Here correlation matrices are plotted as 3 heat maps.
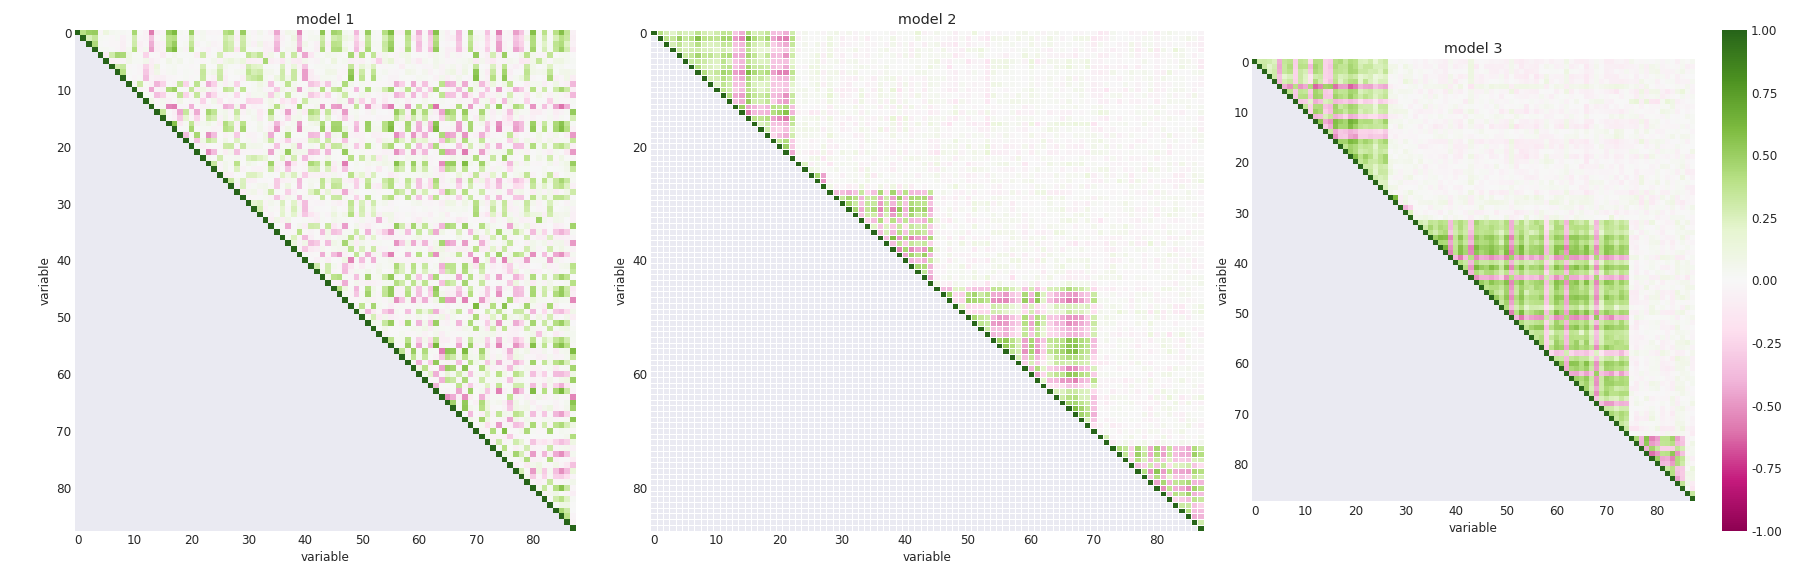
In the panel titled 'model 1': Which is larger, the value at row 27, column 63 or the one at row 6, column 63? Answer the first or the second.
the first
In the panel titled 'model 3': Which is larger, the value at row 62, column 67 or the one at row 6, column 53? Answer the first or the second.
the second
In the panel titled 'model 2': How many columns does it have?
88
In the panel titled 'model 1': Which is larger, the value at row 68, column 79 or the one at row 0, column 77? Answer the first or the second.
the first
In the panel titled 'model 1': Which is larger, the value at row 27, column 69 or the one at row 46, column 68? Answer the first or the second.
the first
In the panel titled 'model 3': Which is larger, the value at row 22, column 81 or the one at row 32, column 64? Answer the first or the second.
the second
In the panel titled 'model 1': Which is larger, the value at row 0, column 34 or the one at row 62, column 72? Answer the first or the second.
the second
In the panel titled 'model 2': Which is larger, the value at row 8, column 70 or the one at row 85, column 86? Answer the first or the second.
the first
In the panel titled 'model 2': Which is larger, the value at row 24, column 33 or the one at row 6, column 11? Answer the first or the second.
the second
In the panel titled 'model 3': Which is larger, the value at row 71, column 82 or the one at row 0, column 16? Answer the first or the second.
the second
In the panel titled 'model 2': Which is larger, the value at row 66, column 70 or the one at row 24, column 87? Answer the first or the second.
the second
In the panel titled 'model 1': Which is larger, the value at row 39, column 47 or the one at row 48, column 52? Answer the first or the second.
the second
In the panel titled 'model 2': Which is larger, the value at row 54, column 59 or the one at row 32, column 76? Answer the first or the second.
the second
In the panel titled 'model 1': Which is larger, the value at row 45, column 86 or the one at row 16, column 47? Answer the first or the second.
the first
